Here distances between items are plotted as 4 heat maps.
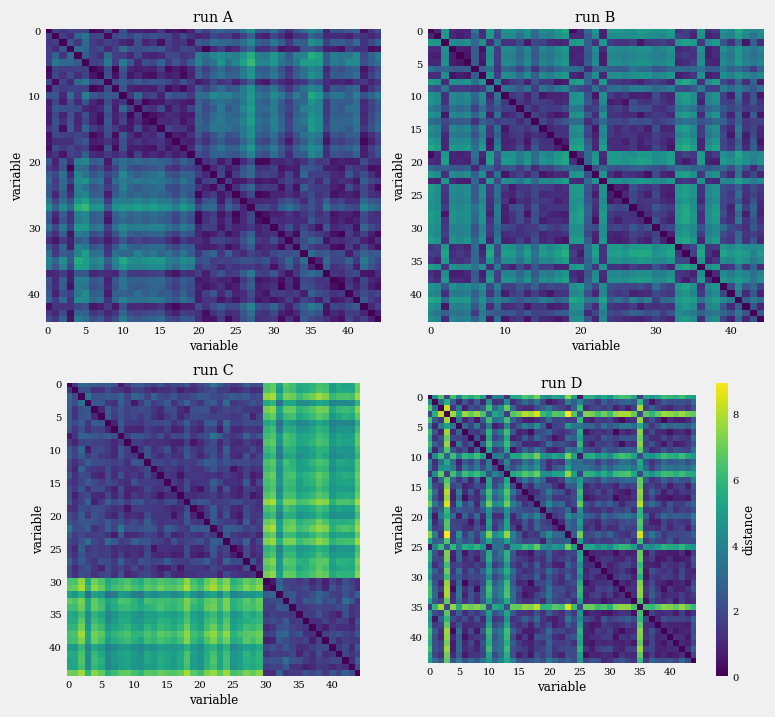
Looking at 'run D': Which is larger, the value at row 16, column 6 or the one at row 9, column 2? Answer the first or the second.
the second
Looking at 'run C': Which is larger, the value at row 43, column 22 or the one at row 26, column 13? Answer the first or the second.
the first
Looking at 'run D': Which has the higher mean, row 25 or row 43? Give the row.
25
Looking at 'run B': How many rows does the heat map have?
45
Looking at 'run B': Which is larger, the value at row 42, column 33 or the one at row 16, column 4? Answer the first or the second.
the first
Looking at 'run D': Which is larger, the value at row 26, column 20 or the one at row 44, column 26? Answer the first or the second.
the first
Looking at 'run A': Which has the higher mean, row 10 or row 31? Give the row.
10
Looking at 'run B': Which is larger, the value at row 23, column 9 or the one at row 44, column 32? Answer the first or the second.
the first
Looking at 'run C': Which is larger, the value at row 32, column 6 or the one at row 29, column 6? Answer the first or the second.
the first
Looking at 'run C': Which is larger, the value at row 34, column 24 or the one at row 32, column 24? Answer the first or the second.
the first
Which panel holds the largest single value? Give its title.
run D
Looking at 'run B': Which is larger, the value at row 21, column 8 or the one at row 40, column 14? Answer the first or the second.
the first
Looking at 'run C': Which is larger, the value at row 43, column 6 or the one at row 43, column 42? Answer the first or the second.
the first
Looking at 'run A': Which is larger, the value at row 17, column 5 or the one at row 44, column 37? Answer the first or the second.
the first
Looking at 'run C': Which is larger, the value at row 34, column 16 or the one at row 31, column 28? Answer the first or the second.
the second
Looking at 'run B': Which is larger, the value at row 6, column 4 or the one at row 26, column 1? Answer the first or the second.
the second
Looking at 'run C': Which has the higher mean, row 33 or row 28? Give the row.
33
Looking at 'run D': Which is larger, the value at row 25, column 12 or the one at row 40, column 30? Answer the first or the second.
the first
